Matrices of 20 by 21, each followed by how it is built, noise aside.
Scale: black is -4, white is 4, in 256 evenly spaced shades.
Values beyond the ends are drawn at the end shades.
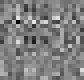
low rank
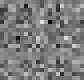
low rank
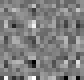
low rank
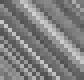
Toeplitz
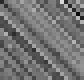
Toeplitz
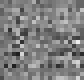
low rank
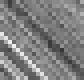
Toeplitz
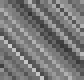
Toeplitz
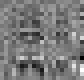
low rank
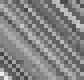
Toeplitz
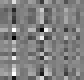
low rank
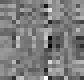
low rank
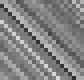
Toeplitz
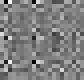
low rank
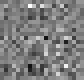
low rank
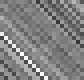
Toeplitz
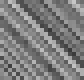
Toeplitz
